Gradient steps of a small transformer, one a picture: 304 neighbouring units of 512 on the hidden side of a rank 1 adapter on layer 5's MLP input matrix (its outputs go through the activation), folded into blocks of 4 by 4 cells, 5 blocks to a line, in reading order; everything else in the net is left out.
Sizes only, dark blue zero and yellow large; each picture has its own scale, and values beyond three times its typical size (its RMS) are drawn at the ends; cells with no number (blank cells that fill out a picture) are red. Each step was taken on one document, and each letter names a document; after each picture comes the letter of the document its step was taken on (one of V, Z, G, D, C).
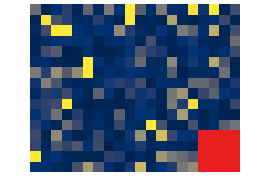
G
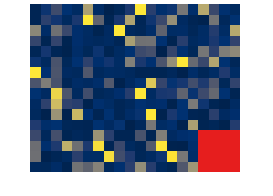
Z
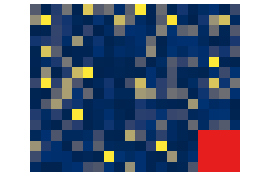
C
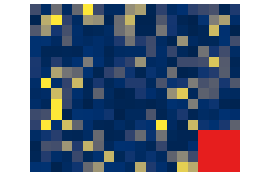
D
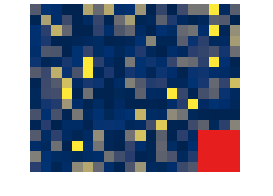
G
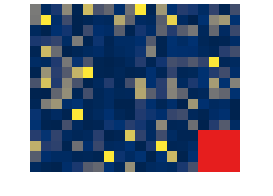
C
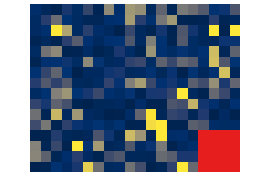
G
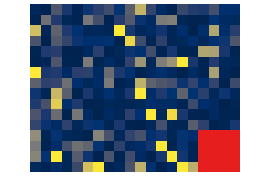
Z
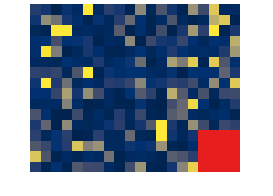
G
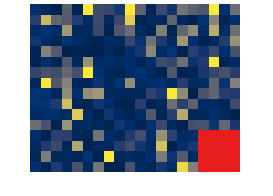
G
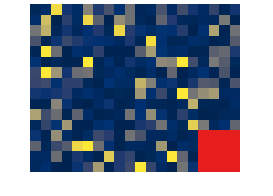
Z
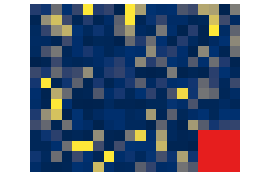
D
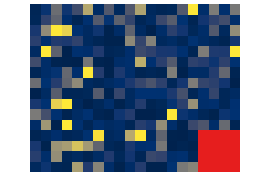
D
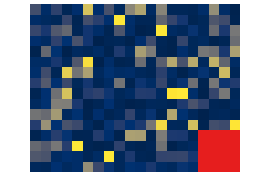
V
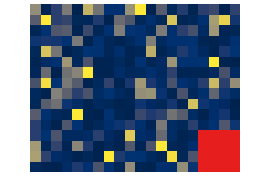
C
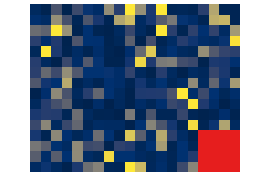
V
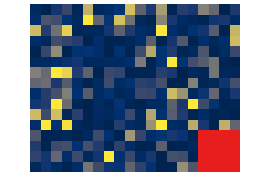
V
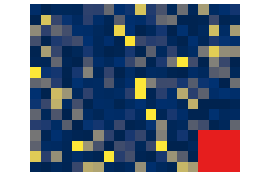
Z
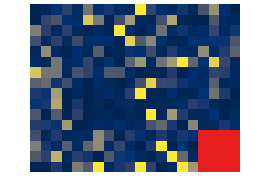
Z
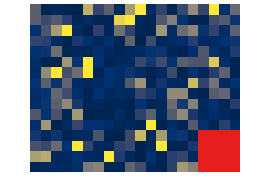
G
